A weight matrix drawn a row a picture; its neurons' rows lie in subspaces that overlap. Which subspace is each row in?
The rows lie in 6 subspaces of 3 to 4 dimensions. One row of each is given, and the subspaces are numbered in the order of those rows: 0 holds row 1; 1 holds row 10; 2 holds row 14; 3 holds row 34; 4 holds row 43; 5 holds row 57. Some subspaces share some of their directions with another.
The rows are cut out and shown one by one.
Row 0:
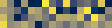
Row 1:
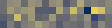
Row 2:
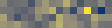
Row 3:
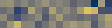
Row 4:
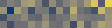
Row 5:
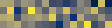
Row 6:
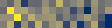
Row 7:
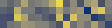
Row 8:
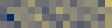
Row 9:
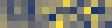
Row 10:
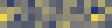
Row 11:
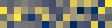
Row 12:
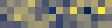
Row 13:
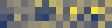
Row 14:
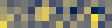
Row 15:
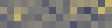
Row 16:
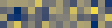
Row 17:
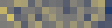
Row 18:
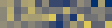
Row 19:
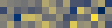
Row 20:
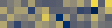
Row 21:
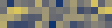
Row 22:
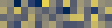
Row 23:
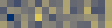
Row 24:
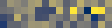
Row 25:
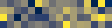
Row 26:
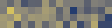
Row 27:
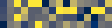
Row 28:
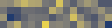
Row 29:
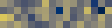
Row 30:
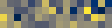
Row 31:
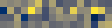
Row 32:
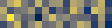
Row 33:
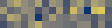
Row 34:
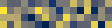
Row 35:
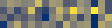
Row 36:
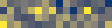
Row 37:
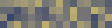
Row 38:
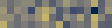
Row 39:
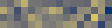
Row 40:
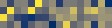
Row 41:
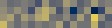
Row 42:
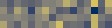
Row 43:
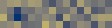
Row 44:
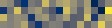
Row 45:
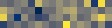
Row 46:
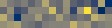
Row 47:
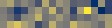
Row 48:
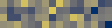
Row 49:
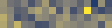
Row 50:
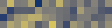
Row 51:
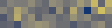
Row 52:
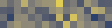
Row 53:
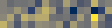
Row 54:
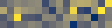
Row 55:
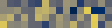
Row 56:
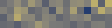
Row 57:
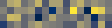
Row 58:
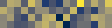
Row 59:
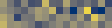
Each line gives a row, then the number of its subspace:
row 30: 1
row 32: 5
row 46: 3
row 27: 2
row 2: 0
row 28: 4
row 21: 1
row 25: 1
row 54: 3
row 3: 1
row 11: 3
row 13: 0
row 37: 4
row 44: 5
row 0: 2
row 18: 0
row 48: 4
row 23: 5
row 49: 3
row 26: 0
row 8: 5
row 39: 5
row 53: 3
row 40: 1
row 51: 2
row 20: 4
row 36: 1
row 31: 1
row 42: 0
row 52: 4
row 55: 4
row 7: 4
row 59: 2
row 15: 3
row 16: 4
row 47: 1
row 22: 2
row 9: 0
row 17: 5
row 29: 5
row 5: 0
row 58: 4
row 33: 5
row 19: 3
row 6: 0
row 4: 0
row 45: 1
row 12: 0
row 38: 4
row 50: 1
